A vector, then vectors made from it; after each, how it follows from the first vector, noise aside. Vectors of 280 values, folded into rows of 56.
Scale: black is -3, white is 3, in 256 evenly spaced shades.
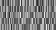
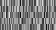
negated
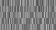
shrunk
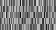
negated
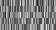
copied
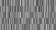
shrunk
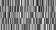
copied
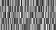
copied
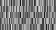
negated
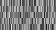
negated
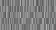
shrunk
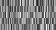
copied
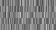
shrunk
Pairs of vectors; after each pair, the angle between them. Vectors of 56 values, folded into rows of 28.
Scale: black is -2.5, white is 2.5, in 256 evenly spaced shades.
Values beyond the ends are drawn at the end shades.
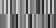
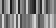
orthogonal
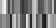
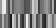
nearly parallel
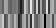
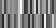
nearly opposite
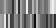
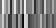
orthogonal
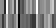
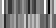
orthogonal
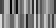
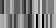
orthogonal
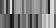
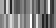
nearly opposite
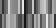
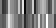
nearly parallel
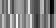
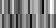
nearly opposite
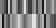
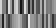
partly aligned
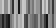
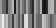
partly opposed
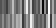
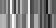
orthogonal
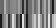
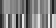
nearly parallel
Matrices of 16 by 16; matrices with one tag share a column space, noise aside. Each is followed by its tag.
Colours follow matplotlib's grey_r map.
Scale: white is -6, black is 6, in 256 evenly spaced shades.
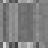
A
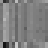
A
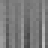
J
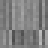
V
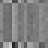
A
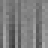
J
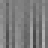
J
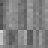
V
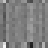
A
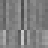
V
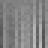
J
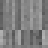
V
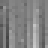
J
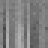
J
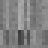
V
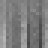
J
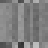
A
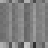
A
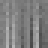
J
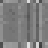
A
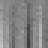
J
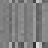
A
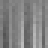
J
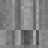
V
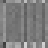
A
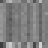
A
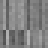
V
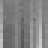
J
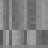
V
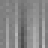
J
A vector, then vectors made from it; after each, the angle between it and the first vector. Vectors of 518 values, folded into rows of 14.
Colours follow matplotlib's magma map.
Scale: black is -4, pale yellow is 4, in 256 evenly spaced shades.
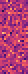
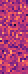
partly aligned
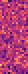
partly aligned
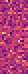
nearly parallel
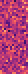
orthogonal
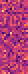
nearly opposite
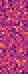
partly aligned
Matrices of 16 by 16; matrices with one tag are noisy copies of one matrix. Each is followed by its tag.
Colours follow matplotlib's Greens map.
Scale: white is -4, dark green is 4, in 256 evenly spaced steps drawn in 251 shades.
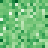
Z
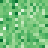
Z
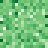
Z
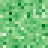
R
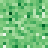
R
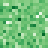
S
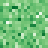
S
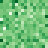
Z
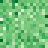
Z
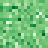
S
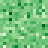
R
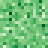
R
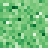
S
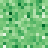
R
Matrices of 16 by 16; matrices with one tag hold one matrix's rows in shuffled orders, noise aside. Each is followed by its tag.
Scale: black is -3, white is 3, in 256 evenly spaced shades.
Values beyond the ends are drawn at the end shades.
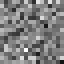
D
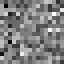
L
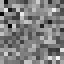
L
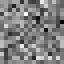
D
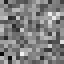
L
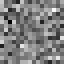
L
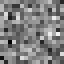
L
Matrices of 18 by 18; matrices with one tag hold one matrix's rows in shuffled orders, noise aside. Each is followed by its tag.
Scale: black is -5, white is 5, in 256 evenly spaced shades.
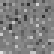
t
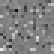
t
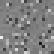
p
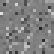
p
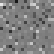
t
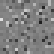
p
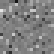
t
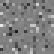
t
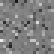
t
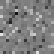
t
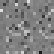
p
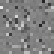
p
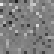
t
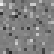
t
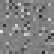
p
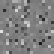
p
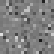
p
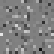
p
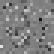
p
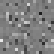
p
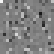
p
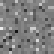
t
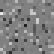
t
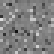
t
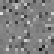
p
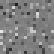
t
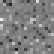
t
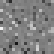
t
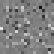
p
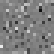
p
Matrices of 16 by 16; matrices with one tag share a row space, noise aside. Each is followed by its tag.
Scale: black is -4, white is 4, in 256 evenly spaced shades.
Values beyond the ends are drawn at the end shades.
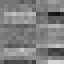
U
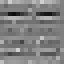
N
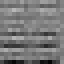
N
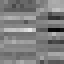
U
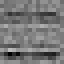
N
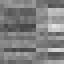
U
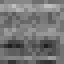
N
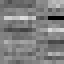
U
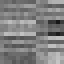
U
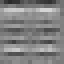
N
